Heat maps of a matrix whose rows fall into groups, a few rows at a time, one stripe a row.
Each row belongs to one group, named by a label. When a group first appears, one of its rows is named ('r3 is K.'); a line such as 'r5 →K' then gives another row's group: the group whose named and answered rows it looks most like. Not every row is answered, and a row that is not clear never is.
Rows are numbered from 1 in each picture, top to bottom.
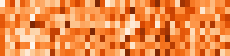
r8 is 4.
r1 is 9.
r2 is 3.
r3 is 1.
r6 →4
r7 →1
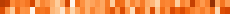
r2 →1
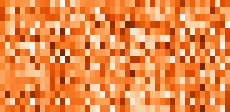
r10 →4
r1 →1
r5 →1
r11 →3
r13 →4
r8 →1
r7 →4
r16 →4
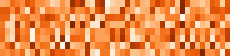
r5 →1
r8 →4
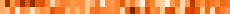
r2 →3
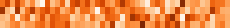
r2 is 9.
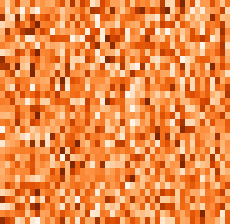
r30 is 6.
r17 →6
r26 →3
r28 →6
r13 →1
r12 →1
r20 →4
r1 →9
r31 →4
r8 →6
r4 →6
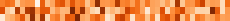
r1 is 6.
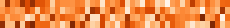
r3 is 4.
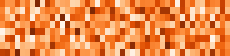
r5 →6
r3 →1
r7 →3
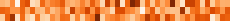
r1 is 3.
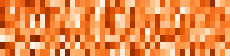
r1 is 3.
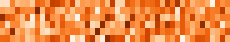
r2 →6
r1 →3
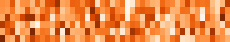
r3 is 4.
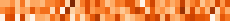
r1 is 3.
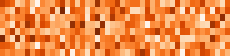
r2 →1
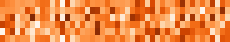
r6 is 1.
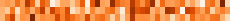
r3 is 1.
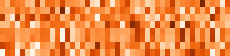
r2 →1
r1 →4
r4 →3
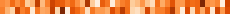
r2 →1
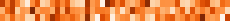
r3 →4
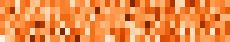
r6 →6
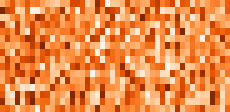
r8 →9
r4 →9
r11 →4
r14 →9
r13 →4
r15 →9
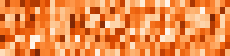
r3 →9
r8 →6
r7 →1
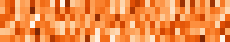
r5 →6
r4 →1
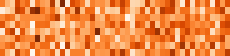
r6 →6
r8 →1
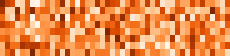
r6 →3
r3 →1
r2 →9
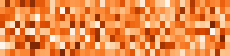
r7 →6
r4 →9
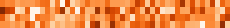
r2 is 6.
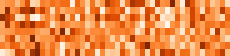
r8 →6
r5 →1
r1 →3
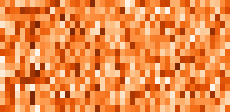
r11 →6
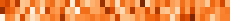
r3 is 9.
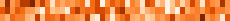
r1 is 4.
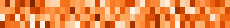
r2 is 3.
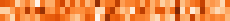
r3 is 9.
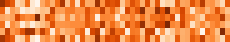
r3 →6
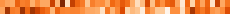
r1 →1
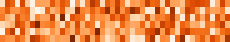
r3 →1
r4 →6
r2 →3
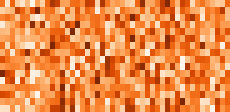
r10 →3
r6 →3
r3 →3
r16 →3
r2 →6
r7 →4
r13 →1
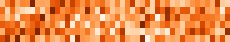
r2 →4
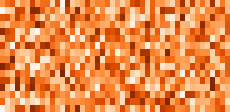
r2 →6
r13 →9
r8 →3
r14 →3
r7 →9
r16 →6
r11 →1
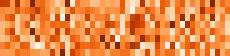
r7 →3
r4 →3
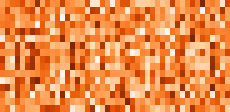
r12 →6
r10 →9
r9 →9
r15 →4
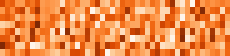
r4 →6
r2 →4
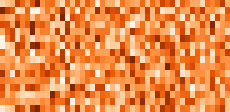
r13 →9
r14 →4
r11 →9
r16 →6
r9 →3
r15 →3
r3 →1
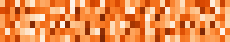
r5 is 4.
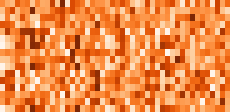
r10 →6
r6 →6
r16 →6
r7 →6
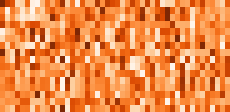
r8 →9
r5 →6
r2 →4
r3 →4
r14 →6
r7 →4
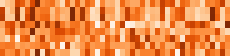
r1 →6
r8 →6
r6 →3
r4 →4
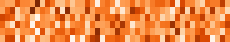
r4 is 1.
